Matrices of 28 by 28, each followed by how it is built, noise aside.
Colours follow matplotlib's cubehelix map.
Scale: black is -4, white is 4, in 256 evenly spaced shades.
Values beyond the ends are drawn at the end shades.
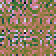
low rank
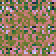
low rank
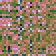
low rank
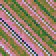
Toeplitz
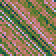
Toeplitz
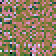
low rank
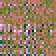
low rank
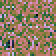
low rank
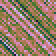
Toeplitz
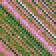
Toeplitz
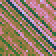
Toeplitz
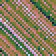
Toeplitz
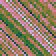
Toeplitz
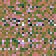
low rank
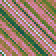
Toeplitz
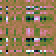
low rank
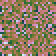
low rank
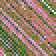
Toeplitz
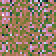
low rank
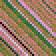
Toeplitz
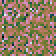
low rank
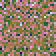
low rank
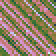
Toeplitz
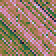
Toeplitz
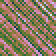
Toeplitz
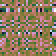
low rank
